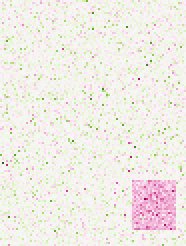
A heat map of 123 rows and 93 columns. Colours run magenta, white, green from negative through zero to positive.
Neither half mirrors the other. In the bottom right lies a patch that is lower than the rest. On average the colour sits 50% of the way up the scale. The bottom right is the ninth with the lowest average. There are no regular stripes.
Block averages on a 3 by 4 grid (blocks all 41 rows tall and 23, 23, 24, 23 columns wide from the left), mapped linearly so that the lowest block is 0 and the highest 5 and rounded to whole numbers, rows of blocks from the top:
5555 / 5555 / 5540
